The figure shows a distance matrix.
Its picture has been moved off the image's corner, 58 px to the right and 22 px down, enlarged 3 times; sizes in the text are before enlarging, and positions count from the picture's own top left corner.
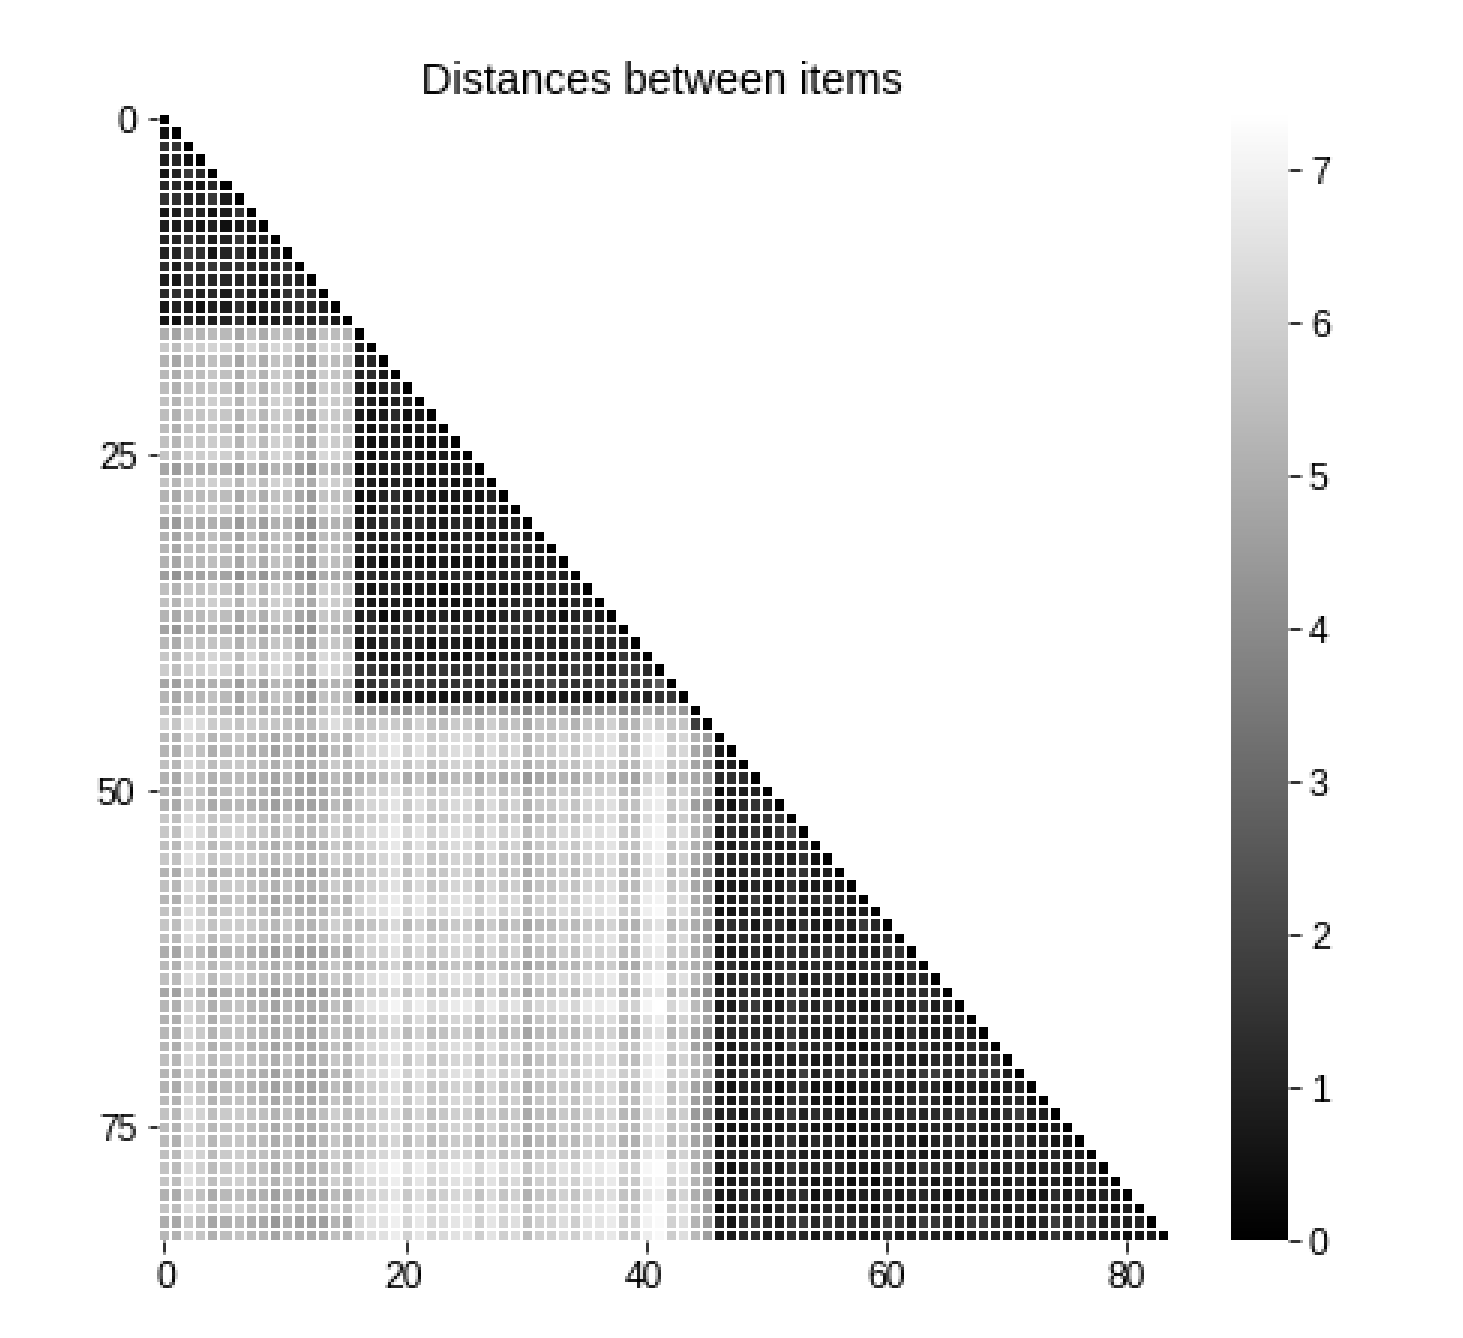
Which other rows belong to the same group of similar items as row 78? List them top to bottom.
46, 47, 48, 49, 50, 51, 52, 53, 54, 55, 56, 57, 58, 59, 60, 61, 62, 63, 64, 65, 66, 67, 68, 69, 70, 71, 72, 73, 74, 75, 76, 77, 79, 80, 81, 82, 83
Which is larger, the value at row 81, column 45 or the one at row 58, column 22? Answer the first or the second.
the second
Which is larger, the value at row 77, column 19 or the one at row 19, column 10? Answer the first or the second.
the first
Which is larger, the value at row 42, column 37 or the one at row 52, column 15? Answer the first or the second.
the second
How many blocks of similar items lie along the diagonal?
4
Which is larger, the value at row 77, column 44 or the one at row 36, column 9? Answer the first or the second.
the second
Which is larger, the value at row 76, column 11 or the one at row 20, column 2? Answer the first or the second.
the second
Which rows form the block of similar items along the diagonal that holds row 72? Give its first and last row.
46 to 83
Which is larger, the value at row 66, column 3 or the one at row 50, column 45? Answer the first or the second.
the first
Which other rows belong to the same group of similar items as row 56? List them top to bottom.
46, 47, 48, 49, 50, 51, 52, 53, 54, 55, 57, 58, 59, 60, 61, 62, 63, 64, 65, 66, 67, 68, 69, 70, 71, 72, 73, 74, 75, 76, 77, 78, 79, 80, 81, 82, 83
